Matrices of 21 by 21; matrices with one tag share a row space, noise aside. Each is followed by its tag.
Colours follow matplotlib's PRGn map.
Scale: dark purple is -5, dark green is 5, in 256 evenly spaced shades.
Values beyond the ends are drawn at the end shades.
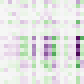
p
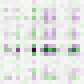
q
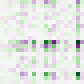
p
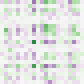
q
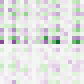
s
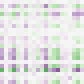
s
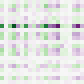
s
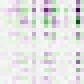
p
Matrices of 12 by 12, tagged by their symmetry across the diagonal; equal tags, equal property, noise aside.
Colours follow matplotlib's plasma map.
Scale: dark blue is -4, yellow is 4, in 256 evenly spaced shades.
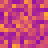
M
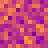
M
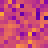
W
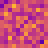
M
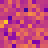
W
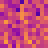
W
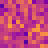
W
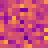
W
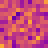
M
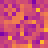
M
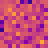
M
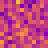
W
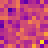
M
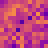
M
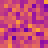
W
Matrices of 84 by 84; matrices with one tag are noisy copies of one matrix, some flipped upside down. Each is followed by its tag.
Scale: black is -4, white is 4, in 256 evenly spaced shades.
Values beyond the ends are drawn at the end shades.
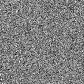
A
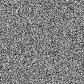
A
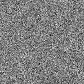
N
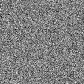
A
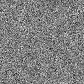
N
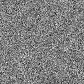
N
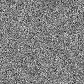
N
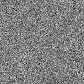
N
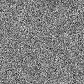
N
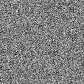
A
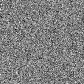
A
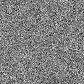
N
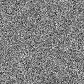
N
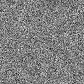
N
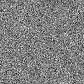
N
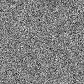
N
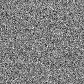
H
